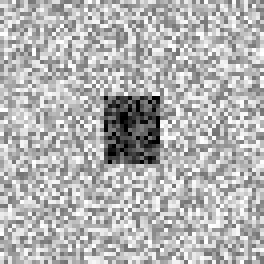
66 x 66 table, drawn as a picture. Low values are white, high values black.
On average the colour sits 30% of the way up the scale. The ninth with the highest average is the centre. In the centre lies a patch that is higher than the rest. No seam splits the table.
